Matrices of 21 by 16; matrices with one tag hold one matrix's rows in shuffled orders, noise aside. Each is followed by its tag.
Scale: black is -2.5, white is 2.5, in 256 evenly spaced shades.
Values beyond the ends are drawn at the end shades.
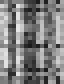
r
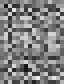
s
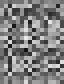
s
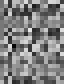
s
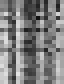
r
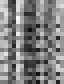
r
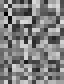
s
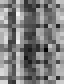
r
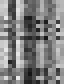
r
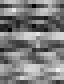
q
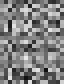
s
